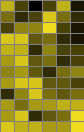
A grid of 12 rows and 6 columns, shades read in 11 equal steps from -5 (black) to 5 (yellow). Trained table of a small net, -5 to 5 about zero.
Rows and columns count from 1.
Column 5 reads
3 0 -2 -3 -2 -3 0 -1 -1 3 0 2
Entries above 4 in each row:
0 0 1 0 0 0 0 0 0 0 1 1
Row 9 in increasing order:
-3 -1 0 0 1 4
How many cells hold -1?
7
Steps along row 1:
down down up up down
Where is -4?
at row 1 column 6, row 3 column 6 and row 4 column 6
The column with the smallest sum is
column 6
